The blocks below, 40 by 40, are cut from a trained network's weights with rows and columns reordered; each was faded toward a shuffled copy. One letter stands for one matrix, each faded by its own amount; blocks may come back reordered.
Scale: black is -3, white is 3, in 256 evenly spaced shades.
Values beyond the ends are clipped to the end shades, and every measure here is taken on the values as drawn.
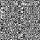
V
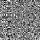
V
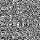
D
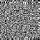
D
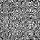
V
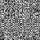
D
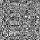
V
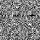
D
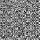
D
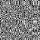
V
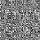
V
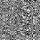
V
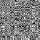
D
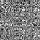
V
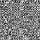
D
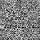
D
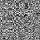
D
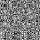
D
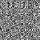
D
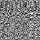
D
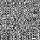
D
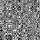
V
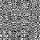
V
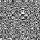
V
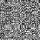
D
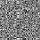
V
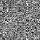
V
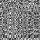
D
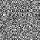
D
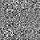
V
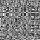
D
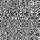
D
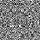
D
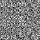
D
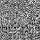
D
